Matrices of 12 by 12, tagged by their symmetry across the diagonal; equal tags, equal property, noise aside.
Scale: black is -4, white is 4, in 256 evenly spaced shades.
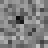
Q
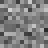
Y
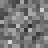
Q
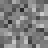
Q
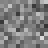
Y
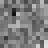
Y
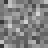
Y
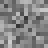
Q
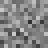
Y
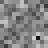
Q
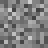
Y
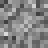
Q
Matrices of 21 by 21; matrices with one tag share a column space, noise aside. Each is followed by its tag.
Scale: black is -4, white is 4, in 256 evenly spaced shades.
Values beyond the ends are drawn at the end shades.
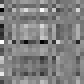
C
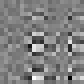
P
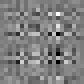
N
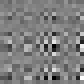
P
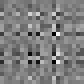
N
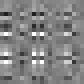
N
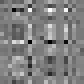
C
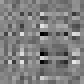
N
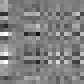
N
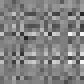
N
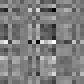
C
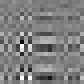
P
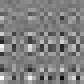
P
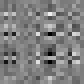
N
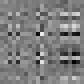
N
